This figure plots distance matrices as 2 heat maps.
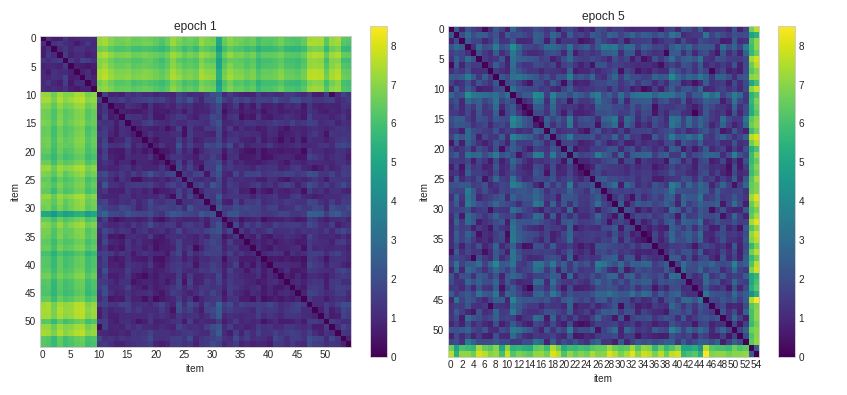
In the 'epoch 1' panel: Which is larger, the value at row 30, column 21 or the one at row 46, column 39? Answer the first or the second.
the first
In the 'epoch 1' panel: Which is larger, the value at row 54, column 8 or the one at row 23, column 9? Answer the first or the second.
the second
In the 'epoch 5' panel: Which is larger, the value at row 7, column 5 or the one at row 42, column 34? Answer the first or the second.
the second
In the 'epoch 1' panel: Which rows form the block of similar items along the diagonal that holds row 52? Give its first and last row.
10 to 54
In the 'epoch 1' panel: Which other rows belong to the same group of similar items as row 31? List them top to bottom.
10, 11, 12, 13, 14, 15, 16, 17, 18, 19, 20, 21, 22, 23, 24, 25, 26, 27, 28, 29, 30, 32, 33, 34, 35, 36, 37, 38, 39, 40, 41, 42, 43, 44, 45, 46, 47, 48, 49, 50, 51, 52, 53, 54
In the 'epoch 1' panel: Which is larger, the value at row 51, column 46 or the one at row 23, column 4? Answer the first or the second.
the second
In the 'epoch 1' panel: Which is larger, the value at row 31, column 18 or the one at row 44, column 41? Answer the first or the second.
the first
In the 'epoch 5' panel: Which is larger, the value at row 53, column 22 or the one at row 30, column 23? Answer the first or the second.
the first
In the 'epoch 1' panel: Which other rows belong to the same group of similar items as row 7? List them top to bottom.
0, 1, 2, 3, 4, 5, 6, 8, 9
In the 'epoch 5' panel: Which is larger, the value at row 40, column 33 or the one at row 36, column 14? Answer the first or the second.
the first
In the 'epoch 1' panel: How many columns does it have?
55
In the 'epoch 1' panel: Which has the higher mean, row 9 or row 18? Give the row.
9
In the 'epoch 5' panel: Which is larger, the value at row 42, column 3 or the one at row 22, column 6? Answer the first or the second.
the first
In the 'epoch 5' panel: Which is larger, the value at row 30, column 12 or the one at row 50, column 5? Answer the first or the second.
the first
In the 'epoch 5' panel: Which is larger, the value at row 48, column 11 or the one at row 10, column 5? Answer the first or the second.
the first
